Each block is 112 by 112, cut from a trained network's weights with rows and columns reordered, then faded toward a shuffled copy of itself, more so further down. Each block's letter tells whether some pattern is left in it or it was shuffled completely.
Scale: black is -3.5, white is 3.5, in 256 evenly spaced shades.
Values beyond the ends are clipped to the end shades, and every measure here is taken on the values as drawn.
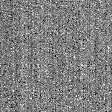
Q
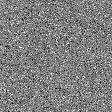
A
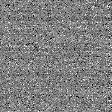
Q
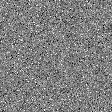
A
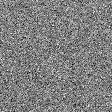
A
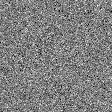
A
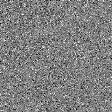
Q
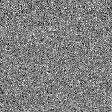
Q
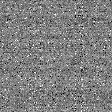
Q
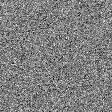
A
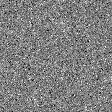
A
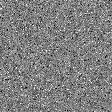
A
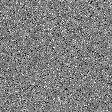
A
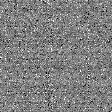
Q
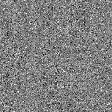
Q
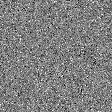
A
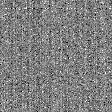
Q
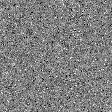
A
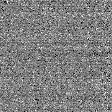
Q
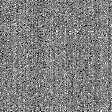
Q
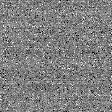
Q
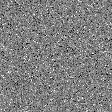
A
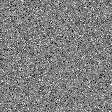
A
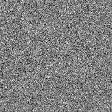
Q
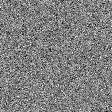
A
